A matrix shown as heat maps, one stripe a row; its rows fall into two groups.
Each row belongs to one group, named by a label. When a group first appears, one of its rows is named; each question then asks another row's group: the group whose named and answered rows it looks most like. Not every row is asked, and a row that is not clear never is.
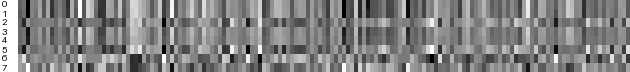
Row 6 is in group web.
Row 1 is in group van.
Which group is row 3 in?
van
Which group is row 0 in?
van
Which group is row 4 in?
van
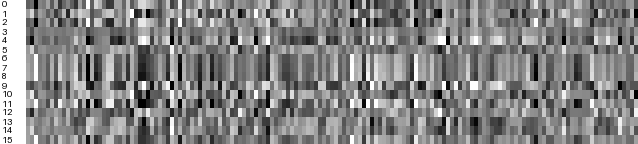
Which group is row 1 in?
web
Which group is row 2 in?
van
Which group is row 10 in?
web
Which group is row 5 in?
web
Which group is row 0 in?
van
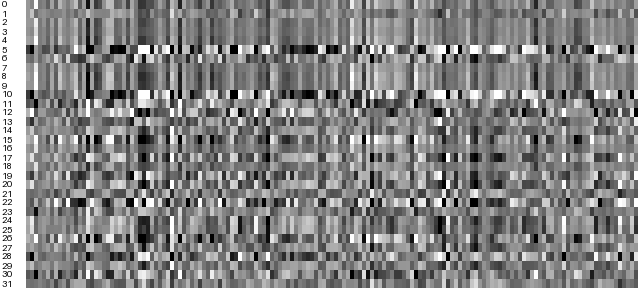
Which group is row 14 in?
web
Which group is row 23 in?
van
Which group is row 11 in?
van
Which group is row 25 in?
web
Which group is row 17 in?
web
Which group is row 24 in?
web
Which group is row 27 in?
web
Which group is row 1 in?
web
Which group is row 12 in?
web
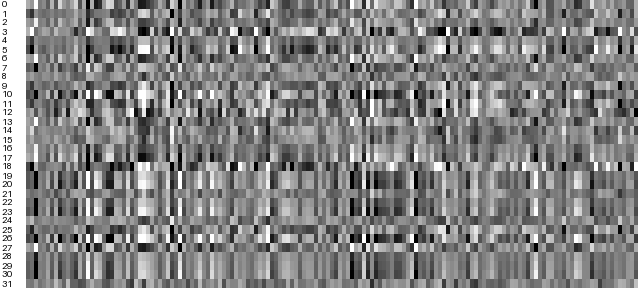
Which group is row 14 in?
web
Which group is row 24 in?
web
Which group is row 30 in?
van
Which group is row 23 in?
van
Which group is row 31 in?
web
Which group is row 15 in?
web
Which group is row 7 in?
van
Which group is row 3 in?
web
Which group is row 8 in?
web
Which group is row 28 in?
van
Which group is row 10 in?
van
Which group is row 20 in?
van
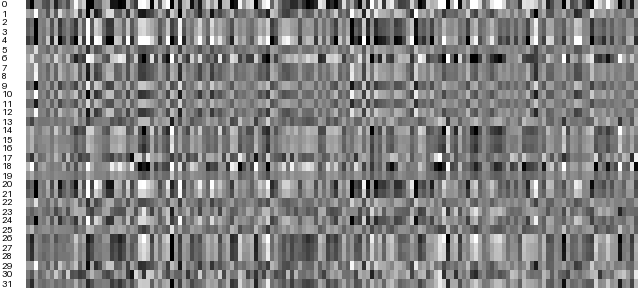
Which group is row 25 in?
web
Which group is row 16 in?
web
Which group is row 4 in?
van
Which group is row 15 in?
web
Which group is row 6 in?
web
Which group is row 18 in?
web
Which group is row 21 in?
van
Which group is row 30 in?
web
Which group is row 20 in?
van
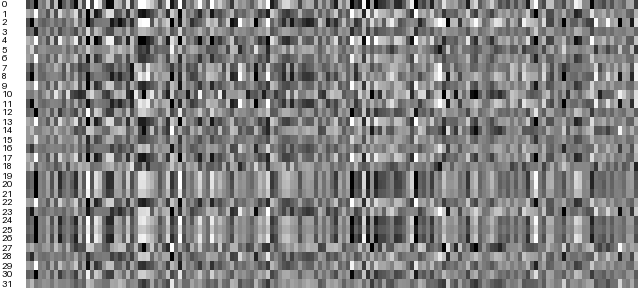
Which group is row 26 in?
van
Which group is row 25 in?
van
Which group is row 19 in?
van
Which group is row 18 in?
web
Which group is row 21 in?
van
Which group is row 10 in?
web
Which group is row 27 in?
web
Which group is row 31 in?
web
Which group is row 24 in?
van
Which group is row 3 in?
van
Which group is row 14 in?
web
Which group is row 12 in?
van
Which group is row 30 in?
van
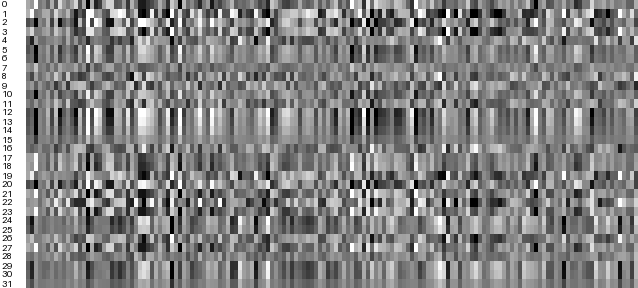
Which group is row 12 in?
van
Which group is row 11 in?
web
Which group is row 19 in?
web
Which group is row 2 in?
van
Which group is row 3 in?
web
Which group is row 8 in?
web
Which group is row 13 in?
van
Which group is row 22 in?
web
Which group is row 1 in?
web
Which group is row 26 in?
web
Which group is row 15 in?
van
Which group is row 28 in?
web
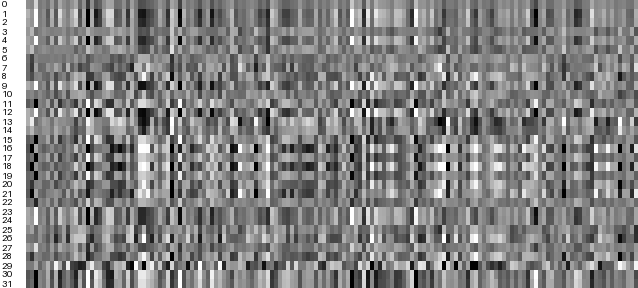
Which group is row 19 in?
van
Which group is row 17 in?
van
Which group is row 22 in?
van
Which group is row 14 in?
web
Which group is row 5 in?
web
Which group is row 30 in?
van
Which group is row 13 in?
web
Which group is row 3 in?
web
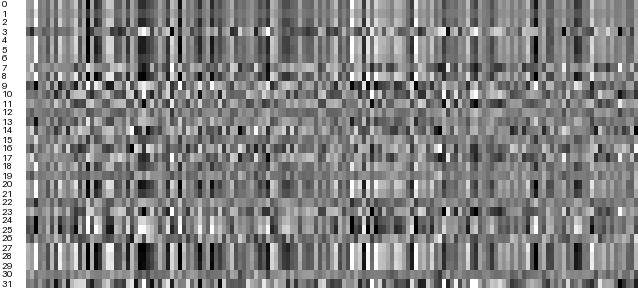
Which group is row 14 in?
web
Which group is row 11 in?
web
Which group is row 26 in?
web
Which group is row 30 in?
web
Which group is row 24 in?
van
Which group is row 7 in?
web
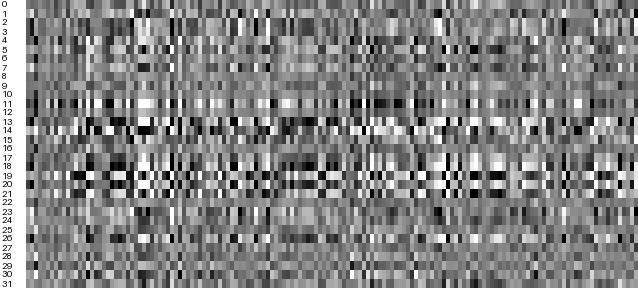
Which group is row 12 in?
van
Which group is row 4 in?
van
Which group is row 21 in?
web
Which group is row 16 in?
van
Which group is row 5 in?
web
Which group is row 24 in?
web
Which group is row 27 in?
web
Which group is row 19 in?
web
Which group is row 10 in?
van
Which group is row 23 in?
web
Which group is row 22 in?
van
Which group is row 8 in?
van
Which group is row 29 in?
van
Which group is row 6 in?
van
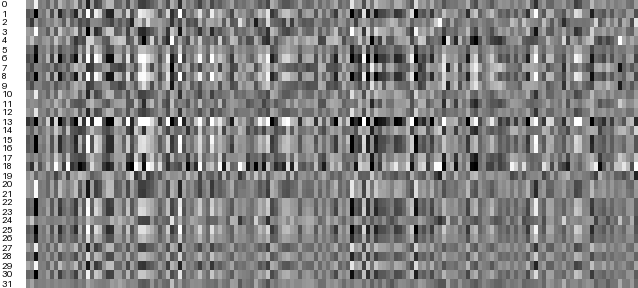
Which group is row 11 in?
web
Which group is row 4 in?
web
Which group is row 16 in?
van
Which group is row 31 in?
web
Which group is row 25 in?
van
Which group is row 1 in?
van
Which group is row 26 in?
van
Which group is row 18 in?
web
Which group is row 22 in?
van
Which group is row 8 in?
van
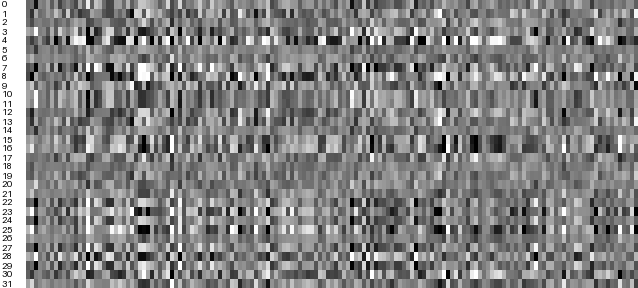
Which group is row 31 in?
web
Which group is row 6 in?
web
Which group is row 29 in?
van
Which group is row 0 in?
van
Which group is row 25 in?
web
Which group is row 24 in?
van
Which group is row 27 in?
van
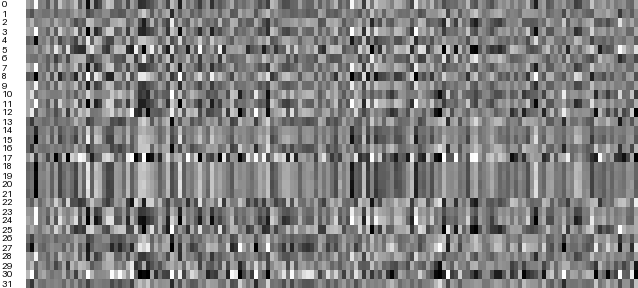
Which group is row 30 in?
web
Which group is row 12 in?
web
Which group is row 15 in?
van
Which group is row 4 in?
van
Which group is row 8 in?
van
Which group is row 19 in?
van
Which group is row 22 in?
web
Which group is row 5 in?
web
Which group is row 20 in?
van
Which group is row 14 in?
van
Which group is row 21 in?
van
